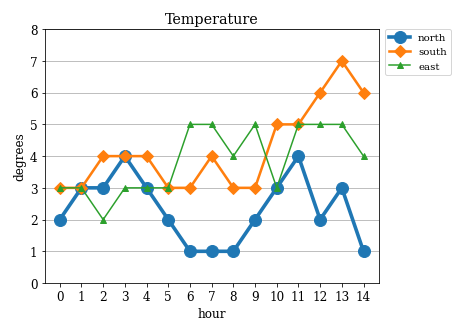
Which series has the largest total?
south
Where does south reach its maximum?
13
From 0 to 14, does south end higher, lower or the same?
higher
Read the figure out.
Title: Temperature
x-axis: hour, ticks 0 1 2 3 4 5 6 7 8 9 10 11 12 13 14
y-axis: degrees, ticks 0 1 2 3 4 5 6 7 8
Legend: north, south, east
Values:
north: 2 3 3 4 3 2 1 1 1 2 3 4 2 3 1
south: 3 3 4 4 4 3 3 4 3 3 5 5 6 7 6
east: 3 3 2 3 3 3 5 5 4 5 3 5 5 5 4
